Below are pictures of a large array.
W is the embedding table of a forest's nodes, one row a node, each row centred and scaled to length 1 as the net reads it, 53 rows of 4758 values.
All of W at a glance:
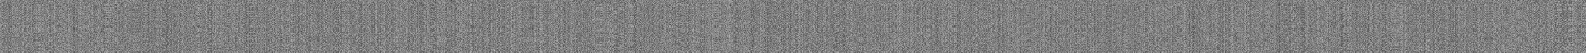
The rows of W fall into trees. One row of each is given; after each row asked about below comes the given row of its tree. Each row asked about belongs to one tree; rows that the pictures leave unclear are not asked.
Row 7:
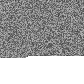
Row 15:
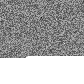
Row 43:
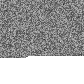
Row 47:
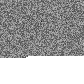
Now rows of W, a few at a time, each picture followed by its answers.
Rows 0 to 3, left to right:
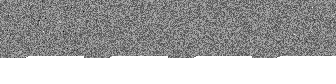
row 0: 47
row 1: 15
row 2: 43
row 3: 15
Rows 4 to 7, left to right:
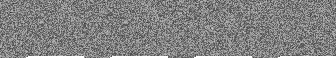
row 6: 43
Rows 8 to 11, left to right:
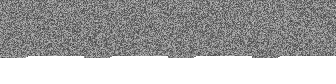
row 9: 7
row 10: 7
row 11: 43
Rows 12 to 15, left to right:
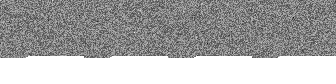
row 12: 7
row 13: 43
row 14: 7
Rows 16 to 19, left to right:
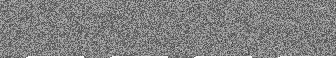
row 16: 43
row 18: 43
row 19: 7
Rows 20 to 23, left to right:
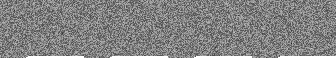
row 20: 7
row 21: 15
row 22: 7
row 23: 47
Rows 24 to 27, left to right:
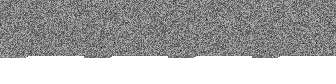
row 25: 43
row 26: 43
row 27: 43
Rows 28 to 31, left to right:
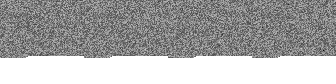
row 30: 7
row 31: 7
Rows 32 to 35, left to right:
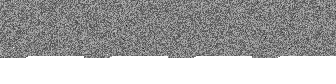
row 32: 43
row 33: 15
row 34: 7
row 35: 47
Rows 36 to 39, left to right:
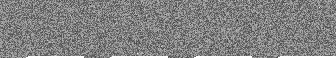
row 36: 7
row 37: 15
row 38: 43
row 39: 15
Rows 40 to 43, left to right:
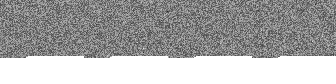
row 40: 15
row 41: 15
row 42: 7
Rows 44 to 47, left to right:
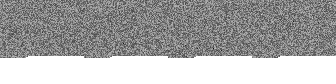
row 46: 15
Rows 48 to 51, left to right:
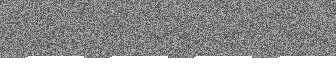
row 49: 47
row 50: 15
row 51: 7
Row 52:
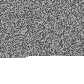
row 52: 7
